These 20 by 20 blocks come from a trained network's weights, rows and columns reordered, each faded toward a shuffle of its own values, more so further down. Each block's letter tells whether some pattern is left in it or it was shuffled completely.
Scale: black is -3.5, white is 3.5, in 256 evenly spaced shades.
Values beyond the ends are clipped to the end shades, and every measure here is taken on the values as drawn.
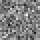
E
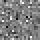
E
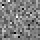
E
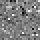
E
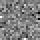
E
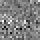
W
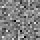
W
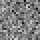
E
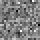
W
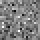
E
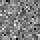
E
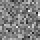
E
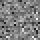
E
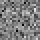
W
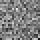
W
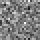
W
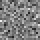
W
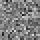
E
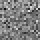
W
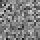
W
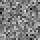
E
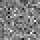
E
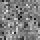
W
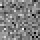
E
